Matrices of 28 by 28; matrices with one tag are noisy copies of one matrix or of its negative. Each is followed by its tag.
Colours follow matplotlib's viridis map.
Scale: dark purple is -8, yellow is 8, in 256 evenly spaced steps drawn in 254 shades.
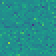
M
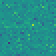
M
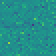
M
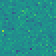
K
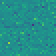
M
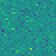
K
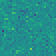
K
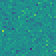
K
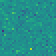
K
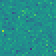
K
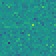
M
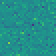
M
